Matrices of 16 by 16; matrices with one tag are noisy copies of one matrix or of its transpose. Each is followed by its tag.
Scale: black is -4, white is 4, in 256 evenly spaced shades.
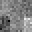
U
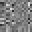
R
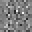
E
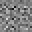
E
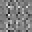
E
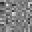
R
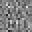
E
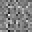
E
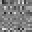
R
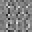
E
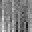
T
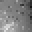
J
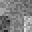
U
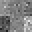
U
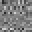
R
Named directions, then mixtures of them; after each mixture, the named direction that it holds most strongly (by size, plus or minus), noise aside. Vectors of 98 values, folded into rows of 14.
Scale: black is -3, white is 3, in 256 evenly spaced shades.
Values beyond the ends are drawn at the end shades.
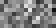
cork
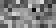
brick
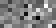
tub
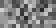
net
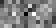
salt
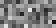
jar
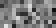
salt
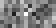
salt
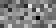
tub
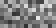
brick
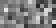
jar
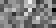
cork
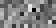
jar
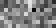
brick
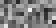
jar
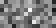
cork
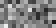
jar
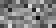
brick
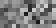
net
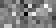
salt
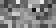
brick
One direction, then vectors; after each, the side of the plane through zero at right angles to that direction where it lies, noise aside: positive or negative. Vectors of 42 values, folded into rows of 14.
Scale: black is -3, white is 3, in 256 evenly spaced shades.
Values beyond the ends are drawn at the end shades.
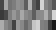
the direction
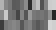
negative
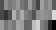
positive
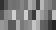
positive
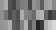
negative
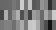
positive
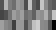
positive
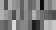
negative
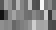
positive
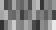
negative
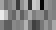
negative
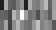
positive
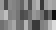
negative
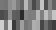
positive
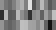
positive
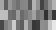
negative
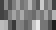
positive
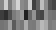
positive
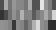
positive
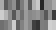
negative
